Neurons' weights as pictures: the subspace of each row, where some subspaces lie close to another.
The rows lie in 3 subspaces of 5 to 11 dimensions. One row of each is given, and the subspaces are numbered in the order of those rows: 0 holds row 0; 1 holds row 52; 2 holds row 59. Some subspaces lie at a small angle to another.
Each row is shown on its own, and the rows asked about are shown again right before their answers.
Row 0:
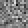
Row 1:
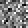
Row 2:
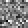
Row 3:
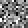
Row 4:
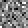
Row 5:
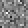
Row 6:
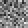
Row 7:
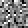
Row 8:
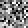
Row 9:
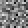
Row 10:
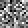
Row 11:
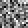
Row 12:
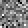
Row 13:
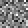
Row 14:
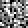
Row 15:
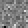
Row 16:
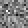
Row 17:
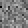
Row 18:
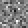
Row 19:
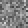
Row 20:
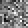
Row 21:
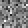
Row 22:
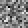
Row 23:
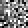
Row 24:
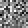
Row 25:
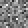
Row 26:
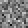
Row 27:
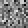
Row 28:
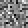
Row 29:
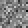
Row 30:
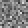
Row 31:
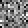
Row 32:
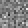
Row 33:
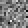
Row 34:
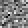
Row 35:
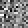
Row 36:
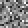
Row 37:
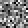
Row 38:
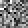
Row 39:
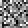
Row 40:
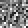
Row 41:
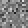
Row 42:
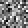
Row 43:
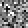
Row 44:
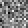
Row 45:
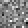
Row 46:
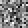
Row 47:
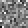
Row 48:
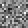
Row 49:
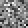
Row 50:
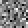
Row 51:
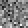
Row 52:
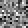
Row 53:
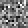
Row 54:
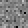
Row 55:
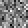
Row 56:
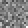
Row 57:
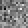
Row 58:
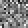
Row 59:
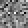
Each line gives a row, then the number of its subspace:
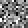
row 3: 1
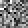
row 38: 2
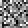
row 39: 1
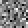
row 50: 1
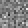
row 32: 1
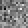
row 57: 1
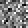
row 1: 2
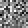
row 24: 2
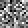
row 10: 2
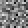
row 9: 1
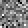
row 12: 0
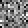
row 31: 0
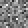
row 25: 2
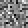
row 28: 0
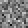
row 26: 0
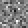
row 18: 1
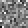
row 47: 0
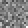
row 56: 1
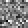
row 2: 0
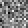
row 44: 0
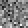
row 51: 1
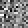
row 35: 2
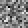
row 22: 2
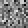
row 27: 1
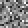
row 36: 0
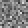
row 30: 0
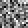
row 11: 0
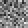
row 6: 1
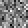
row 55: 0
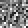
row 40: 1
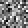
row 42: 2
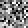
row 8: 1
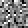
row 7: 0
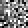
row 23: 1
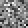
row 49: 1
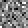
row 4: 0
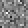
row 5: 0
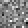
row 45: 1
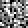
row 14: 1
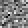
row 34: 0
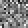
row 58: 0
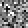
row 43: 0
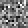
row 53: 0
